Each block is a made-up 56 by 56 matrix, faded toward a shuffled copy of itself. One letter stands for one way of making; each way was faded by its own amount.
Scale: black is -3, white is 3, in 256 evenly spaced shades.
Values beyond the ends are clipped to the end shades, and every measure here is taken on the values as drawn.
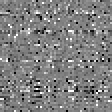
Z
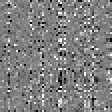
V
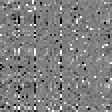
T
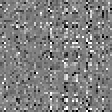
V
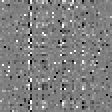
T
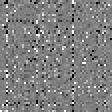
T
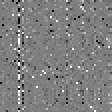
T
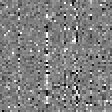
V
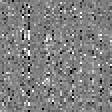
V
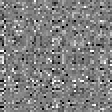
T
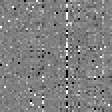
V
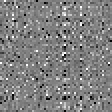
T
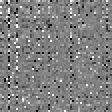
T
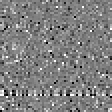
Z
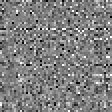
Z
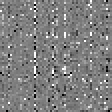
V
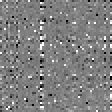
T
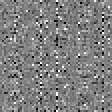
V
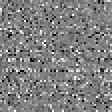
Z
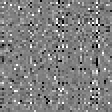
T
